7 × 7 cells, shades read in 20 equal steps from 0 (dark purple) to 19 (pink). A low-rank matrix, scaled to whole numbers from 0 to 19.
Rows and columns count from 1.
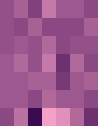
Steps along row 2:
down up down same same up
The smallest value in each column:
8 8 0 8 5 8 5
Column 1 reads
9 9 9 10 10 10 8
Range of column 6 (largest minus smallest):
4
